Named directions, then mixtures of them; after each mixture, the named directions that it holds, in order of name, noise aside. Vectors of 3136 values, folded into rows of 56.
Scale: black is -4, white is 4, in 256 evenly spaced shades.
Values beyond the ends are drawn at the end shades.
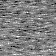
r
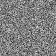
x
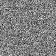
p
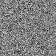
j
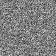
j, p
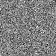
p, x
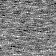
j, r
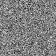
j, p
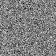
j, p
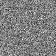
p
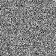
p, x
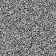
j, x
